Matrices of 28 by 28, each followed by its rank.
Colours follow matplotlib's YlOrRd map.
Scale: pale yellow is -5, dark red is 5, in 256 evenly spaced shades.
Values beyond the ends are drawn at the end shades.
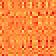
three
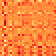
three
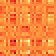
two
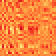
three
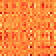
three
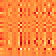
two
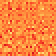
five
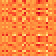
two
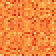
five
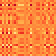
two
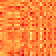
three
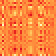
two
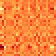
three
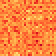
five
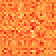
five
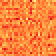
five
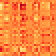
two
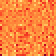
five
